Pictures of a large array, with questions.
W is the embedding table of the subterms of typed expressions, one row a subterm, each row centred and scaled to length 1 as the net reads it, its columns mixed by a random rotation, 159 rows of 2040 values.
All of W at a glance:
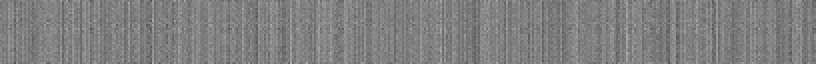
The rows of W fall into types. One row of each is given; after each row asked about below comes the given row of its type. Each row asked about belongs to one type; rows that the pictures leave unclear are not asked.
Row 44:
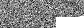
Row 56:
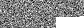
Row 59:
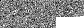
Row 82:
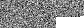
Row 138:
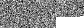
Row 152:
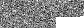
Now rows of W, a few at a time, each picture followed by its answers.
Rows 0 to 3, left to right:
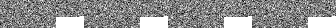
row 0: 56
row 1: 56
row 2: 56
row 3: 56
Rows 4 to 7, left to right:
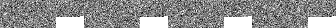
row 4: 152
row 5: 152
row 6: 59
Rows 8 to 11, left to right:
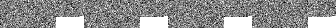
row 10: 82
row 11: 138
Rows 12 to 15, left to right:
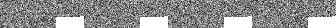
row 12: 56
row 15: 82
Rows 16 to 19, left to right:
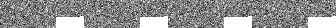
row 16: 56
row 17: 152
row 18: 152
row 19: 56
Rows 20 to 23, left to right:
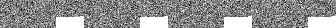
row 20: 59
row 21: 82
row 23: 44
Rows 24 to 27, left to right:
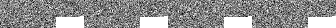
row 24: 44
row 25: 59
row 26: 56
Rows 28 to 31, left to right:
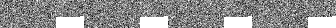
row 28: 138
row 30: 44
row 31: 82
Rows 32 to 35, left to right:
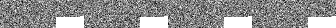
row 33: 44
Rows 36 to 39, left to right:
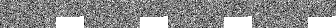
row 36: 138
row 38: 59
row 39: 152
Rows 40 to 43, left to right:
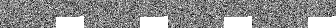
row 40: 44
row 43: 138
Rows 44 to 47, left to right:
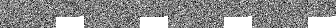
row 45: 82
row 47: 138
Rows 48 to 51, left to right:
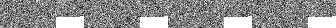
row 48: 138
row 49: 82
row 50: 152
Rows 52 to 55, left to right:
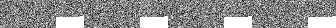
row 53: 138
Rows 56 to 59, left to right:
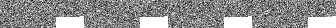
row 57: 152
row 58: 152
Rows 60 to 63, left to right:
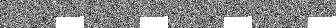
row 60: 82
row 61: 138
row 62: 59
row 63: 59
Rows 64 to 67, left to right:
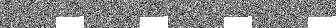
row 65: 59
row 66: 56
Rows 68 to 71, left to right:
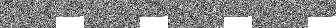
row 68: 138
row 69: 44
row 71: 44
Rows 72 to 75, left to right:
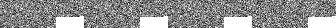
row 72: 56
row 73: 56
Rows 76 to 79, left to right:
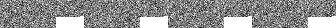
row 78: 152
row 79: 152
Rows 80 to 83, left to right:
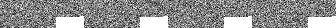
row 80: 56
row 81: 44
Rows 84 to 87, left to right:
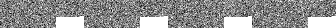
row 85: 59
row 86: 138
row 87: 152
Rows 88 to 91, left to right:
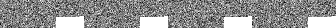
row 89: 59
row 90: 56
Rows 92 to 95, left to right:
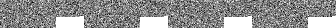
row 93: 44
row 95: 82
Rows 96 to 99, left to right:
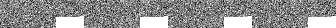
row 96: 44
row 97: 138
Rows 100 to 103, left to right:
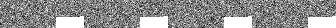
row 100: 56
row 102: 82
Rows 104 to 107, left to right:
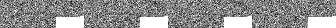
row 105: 44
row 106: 44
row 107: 59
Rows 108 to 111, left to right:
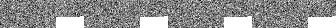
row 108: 138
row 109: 59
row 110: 56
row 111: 152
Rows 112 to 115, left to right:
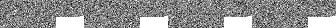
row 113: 82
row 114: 44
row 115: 44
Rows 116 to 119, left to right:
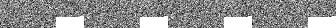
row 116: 44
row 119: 56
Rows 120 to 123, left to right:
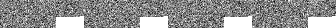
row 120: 59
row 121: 56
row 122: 44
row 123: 138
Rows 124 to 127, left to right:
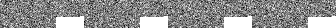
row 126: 56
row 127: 56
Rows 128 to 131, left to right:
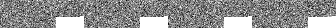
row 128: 152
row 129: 152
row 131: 59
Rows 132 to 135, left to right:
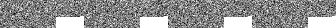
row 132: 56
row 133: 152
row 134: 44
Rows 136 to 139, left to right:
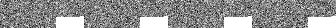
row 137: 82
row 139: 44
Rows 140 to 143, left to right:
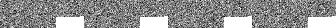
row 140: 56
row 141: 59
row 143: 59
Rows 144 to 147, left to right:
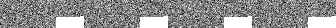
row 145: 44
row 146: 56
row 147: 138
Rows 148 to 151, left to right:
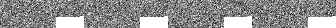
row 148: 152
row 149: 152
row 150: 44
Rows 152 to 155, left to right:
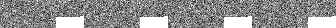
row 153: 152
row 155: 138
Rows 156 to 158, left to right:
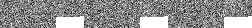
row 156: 56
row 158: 138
